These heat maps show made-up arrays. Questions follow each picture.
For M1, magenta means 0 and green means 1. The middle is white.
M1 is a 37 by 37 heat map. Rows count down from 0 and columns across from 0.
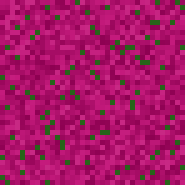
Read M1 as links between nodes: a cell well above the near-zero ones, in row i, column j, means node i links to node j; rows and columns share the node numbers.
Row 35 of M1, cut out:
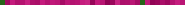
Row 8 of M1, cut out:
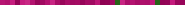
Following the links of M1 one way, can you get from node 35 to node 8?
yes
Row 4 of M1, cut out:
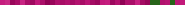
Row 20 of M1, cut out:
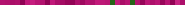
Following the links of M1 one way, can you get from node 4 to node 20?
no
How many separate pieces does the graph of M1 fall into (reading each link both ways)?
4
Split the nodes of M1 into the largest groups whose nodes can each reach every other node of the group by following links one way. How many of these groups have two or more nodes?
4
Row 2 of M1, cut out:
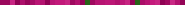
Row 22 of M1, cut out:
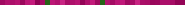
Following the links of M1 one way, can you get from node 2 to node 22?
no
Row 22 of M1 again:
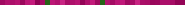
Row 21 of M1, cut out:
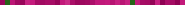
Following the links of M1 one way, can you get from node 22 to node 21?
yes
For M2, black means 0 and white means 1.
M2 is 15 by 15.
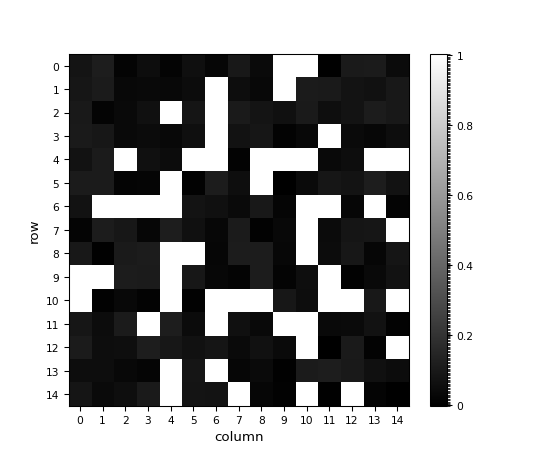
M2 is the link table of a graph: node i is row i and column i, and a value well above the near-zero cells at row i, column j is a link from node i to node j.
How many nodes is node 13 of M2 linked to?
2
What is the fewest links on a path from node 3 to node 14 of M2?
3
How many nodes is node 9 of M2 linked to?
4
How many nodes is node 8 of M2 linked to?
3
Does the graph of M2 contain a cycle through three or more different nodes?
yes
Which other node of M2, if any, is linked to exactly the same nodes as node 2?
node 13
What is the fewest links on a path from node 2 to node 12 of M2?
3
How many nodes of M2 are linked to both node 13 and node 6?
1
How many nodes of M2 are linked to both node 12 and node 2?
0
